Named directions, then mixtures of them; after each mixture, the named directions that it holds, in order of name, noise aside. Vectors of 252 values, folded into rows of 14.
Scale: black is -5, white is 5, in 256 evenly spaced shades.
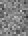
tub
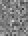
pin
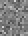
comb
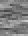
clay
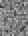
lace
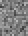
lace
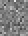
comb, pin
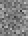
tub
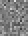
comb, pin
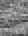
clay, lace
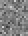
comb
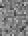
lace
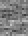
clay, pin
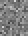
comb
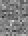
clay, pin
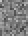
lace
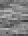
clay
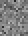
comb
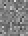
comb, pin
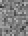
lace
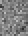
lace, tub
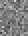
comb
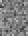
lace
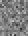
lace, pin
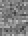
clay, lace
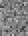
lace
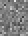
comb, pin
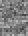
clay, lace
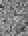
lace, tub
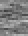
clay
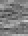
clay
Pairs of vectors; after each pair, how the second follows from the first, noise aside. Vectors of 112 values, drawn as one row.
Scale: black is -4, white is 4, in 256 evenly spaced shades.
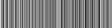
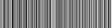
reversed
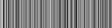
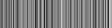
reversed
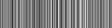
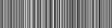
reversed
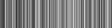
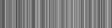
shrunk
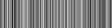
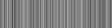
shrunk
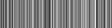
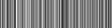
reversed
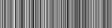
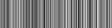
reversed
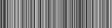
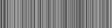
shrunk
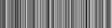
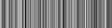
reversed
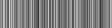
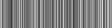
reversed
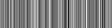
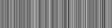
shrunk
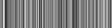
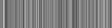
shrunk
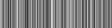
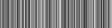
reversed
